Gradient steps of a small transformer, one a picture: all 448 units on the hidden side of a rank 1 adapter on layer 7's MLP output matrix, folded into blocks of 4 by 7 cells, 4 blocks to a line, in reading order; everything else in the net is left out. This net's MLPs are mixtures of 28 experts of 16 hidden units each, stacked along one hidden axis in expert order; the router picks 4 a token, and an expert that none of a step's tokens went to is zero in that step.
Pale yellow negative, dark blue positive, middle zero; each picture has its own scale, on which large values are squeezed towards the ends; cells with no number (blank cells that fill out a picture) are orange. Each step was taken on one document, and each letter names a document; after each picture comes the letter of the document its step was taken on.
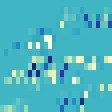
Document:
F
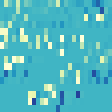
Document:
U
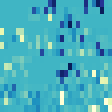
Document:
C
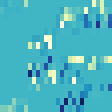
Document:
F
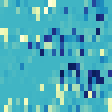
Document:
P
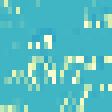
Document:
F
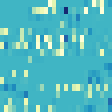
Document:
P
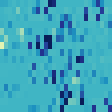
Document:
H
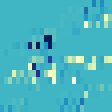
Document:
F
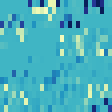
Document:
C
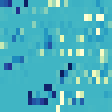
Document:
U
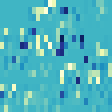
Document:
P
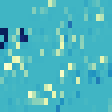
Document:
U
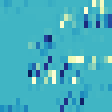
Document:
F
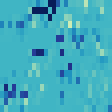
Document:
C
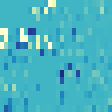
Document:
P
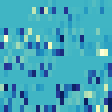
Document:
P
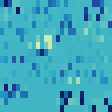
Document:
H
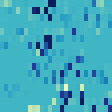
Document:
H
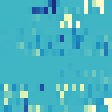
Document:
C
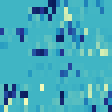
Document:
C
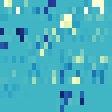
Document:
H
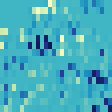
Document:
P
